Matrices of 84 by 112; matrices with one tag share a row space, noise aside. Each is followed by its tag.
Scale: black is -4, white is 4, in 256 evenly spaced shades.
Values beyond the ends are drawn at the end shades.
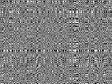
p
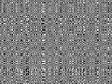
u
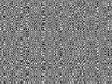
u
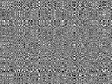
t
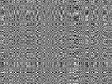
p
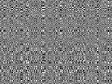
u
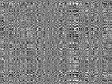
p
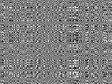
p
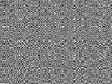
t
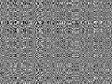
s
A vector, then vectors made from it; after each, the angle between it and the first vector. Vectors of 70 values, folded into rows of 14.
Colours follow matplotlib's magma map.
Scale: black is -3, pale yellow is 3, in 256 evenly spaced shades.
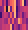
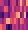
orthogonal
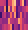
nearly parallel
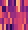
partly opposed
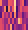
nearly parallel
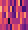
partly opposed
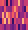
orthogonal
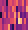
partly aligned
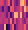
orthogonal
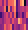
nearly parallel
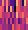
nearly opposite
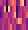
nearly parallel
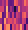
partly opposed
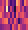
nearly opposite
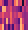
orthogonal
